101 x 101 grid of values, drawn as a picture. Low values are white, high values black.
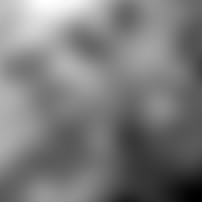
There is an overall slope up to the bottom right. The texture varies smoothly and slowly. The ninth with the highest average is the bottom right. No single row or column stands out from its neighbours. Neither half mirrors the other. The ninth with the lowest average is the top left.
